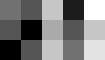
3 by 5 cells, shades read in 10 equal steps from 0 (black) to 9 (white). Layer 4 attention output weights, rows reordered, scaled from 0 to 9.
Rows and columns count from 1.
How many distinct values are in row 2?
4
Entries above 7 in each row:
1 0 1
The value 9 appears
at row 1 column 5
